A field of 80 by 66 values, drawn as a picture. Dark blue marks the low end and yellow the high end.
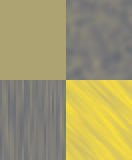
It is made of 2 by 2 panels. Panel 1,1: high, flat. Panel 1,2: middling, blotchy, faint in contrast. Panel 2,1: middling, streaked downward, faint in contrast. Panel 2,2: very high, slanting down to the right, faint in contrast.
